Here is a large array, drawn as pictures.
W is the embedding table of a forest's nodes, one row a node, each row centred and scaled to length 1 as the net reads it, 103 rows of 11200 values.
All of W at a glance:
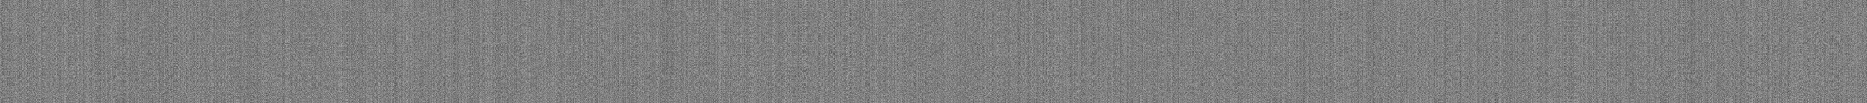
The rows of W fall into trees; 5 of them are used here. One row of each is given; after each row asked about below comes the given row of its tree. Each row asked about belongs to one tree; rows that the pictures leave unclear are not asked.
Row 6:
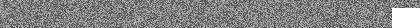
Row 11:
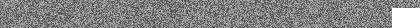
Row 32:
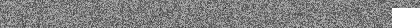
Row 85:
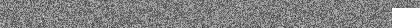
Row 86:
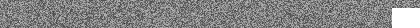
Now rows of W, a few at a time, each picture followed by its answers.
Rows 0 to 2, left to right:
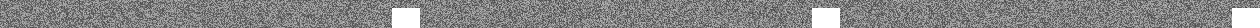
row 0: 86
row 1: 32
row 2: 86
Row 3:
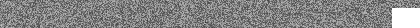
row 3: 32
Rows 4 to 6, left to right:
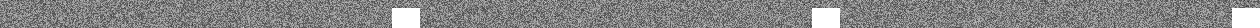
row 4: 86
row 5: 86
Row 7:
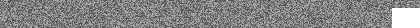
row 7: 86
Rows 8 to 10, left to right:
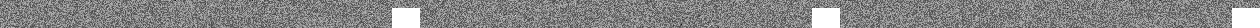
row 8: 32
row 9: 85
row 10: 32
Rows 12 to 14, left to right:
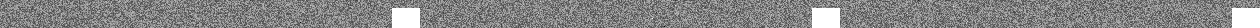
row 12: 86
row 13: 11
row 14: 11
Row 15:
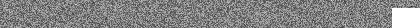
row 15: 11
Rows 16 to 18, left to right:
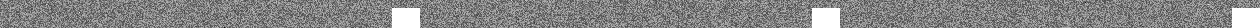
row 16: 86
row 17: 6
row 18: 11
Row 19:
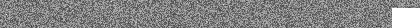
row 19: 11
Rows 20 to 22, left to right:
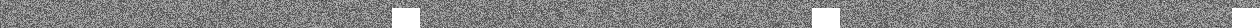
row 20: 32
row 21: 86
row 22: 11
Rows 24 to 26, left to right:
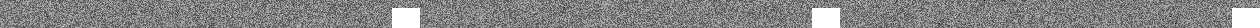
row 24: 32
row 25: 32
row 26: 11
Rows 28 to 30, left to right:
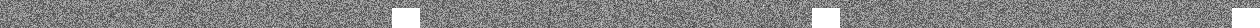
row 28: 86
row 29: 85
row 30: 86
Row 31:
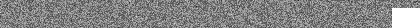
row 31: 6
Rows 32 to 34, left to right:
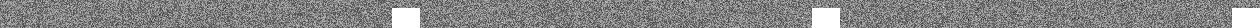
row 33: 32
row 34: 11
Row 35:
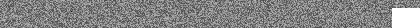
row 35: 86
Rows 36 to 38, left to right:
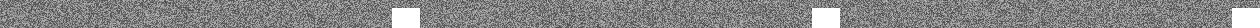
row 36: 86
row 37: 32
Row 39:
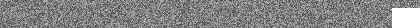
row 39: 86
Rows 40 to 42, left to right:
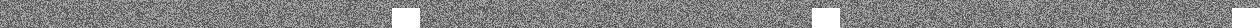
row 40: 86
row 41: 86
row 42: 32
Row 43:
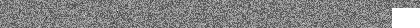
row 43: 6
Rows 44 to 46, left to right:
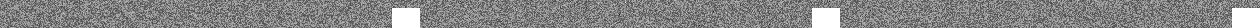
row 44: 86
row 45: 85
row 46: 85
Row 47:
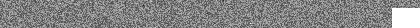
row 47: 11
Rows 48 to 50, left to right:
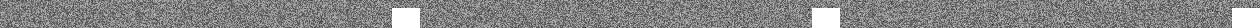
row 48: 86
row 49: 11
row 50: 85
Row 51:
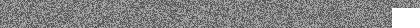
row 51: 11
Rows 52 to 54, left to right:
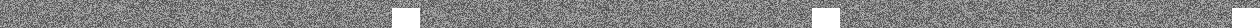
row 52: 11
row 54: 86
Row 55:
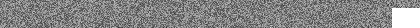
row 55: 11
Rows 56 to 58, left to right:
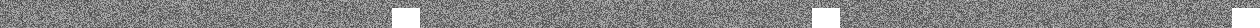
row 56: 32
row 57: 32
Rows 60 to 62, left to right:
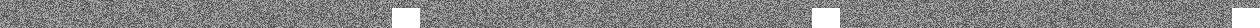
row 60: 85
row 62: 32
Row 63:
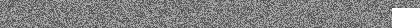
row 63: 86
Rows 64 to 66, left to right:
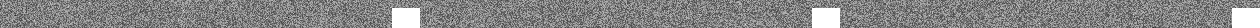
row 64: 32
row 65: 32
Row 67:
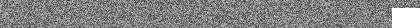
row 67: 6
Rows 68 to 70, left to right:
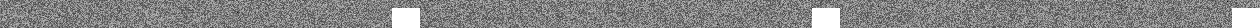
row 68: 86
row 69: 86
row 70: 11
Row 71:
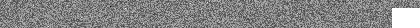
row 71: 85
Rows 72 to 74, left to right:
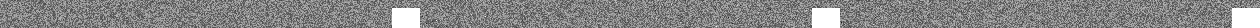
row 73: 86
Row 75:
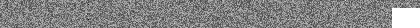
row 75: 6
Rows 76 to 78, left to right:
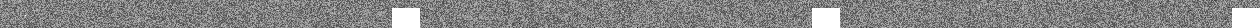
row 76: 6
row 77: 85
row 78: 85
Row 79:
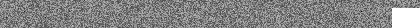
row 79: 11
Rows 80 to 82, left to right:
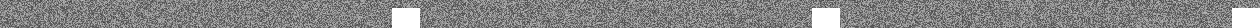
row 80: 86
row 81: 86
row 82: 32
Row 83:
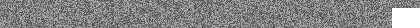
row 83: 85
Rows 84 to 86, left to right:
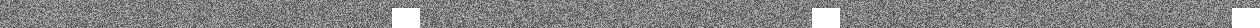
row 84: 85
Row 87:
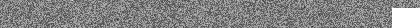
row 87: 11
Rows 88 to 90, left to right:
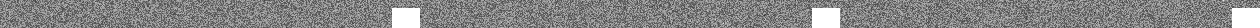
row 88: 11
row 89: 6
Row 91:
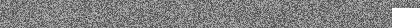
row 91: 85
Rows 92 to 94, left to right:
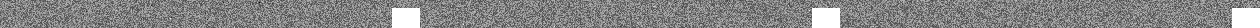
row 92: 11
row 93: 32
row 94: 86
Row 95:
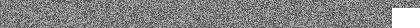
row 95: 32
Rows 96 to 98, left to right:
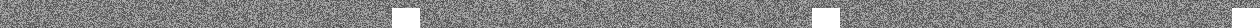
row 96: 6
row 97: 85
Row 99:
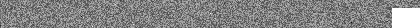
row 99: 32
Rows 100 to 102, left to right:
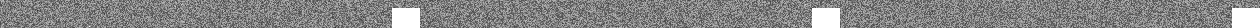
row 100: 32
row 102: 32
